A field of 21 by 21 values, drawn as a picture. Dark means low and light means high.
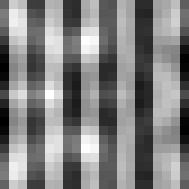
It is mirror symmetric from top to bottom. There is no overall slope. Upright stripes repeat 5 times across the table. On average the colour sits 50% of the way up the scale.
